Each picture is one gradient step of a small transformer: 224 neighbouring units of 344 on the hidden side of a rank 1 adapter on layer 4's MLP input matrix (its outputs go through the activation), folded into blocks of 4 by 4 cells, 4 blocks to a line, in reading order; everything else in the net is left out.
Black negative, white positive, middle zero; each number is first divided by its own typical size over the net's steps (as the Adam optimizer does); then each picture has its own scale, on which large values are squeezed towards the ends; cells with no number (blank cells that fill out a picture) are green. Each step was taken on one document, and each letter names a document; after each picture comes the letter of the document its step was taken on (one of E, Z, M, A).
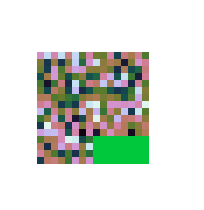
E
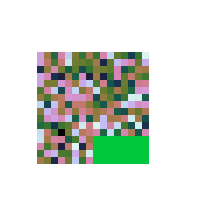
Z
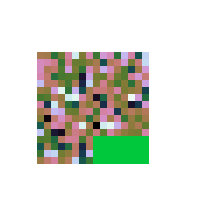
Z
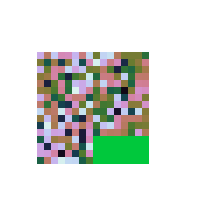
E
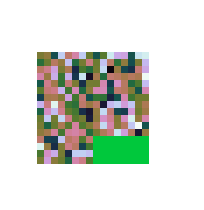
Z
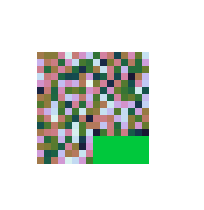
E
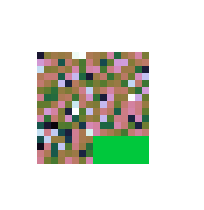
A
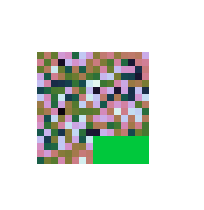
E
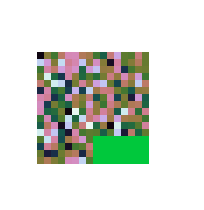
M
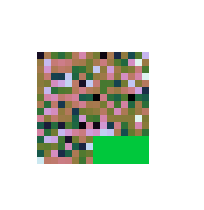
A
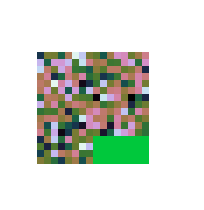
A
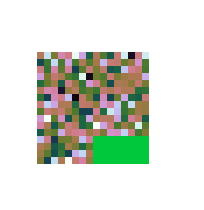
Z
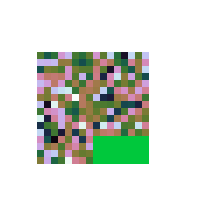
Z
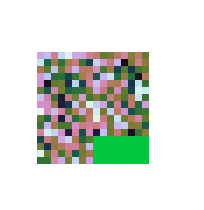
E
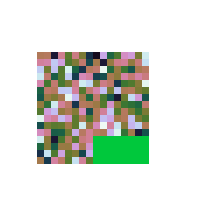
Z
